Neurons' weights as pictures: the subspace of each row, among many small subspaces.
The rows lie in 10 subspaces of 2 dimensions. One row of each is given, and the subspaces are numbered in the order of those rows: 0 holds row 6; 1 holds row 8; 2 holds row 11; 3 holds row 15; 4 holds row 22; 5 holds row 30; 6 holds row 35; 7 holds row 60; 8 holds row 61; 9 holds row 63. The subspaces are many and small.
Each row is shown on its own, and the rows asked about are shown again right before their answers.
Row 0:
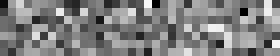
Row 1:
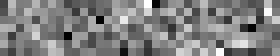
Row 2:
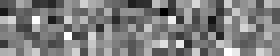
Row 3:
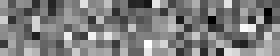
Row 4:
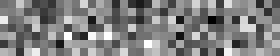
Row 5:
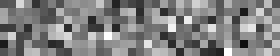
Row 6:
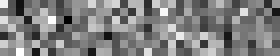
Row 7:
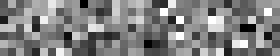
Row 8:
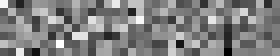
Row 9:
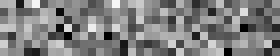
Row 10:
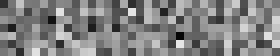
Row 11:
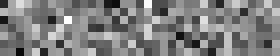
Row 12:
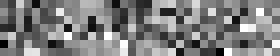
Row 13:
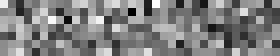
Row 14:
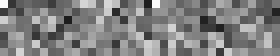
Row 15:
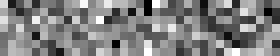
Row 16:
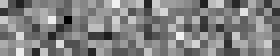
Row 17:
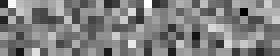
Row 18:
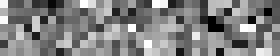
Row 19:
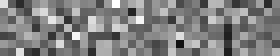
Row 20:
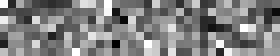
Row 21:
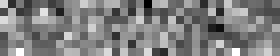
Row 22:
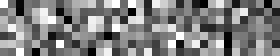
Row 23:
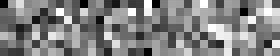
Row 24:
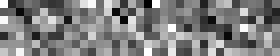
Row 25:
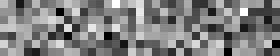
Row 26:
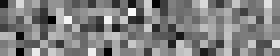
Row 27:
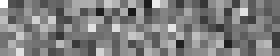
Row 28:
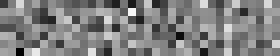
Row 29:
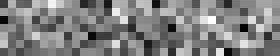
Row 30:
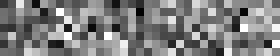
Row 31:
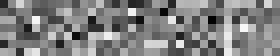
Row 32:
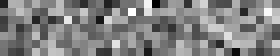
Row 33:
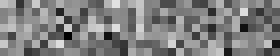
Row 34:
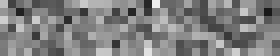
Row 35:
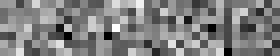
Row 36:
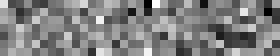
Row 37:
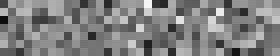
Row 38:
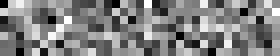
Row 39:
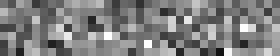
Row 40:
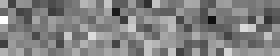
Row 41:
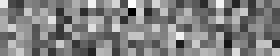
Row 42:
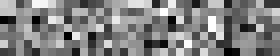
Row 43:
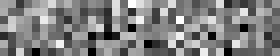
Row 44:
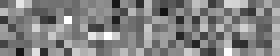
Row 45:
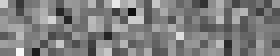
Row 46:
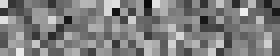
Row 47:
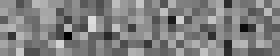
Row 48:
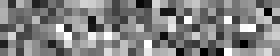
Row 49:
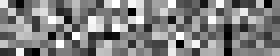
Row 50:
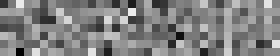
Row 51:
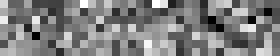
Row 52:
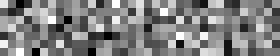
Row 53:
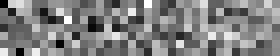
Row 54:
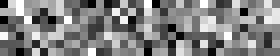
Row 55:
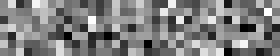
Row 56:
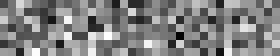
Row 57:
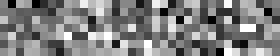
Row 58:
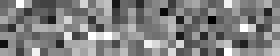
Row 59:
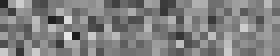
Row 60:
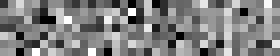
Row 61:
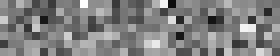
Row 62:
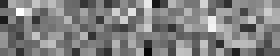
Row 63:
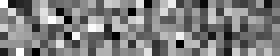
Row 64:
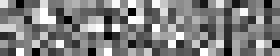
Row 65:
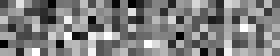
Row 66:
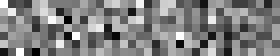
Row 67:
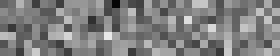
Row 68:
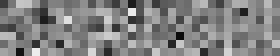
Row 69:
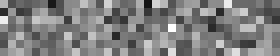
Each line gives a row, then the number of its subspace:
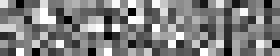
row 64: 7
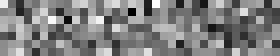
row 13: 3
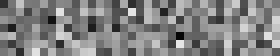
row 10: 8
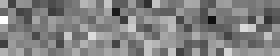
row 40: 0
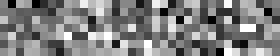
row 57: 3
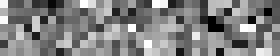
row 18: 8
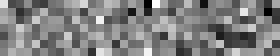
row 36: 6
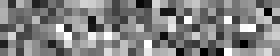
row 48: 6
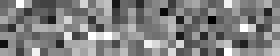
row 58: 0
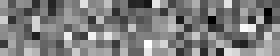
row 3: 4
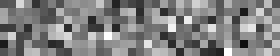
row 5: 6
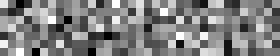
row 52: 0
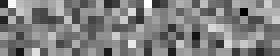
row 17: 1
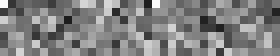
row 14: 2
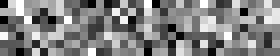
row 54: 0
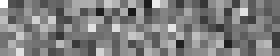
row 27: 8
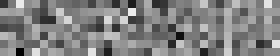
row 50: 7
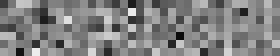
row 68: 7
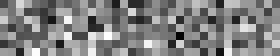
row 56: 4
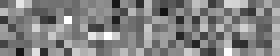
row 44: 2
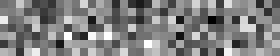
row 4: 4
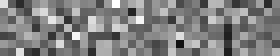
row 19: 1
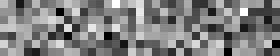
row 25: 5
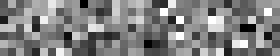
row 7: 8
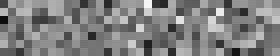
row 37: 1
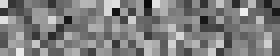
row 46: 2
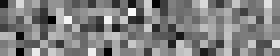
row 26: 7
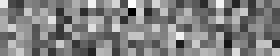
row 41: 8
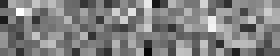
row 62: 4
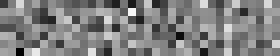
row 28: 7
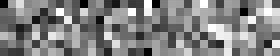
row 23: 6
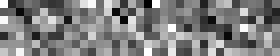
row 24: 0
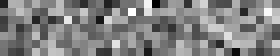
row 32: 3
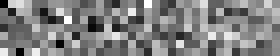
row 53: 9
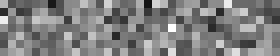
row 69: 1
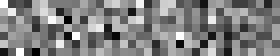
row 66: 9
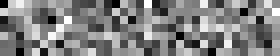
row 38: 2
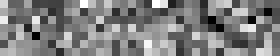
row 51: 8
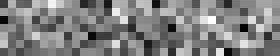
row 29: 0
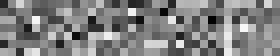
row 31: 1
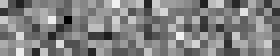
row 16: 2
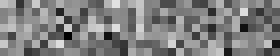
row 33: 5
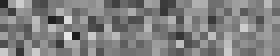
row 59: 9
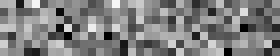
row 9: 5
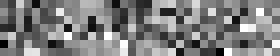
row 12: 5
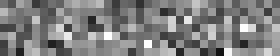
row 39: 6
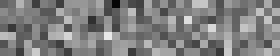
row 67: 6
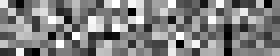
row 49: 1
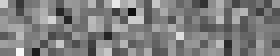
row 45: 4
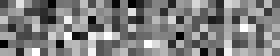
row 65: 4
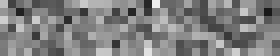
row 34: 3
